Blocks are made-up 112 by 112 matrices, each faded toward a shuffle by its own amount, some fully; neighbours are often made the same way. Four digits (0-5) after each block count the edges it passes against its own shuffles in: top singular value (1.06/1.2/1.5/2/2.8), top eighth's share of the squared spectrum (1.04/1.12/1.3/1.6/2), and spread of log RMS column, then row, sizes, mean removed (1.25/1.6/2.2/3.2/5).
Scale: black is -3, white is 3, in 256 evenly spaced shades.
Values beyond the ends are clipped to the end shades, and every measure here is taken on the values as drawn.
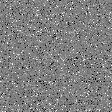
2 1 0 1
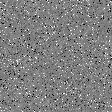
0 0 0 0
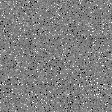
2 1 1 1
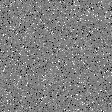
0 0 0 0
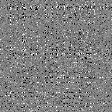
2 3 3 3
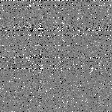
2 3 2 3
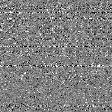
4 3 0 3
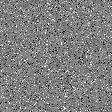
0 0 0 0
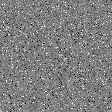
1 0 0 1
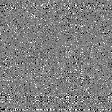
4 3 2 3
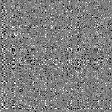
4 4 3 3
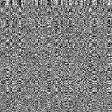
5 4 3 3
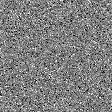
2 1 0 0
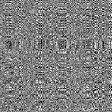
5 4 4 3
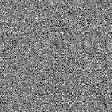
4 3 2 2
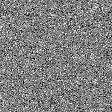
2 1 0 0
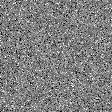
0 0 0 0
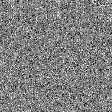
3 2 0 1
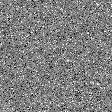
0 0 0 0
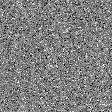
0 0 0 0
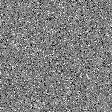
2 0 0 0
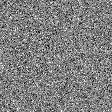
0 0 0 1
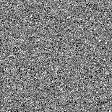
0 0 0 2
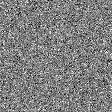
0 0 0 0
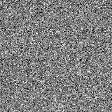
0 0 0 2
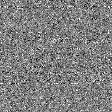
1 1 0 3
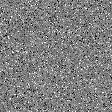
2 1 0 0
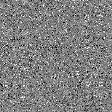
4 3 1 2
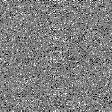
4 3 1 2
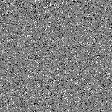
3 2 1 1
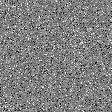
1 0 0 0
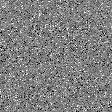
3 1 0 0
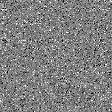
3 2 1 1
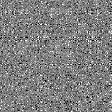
4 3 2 2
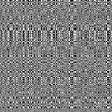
5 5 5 4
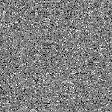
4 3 1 2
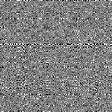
4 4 2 4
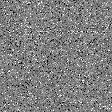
3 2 0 1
